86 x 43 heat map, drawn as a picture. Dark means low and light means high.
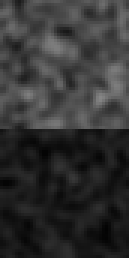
It is made of 2 by 1 panels. Panel 1,1: low, blotchy. Panel 2,1: very low, blotchy, faint in contrast.
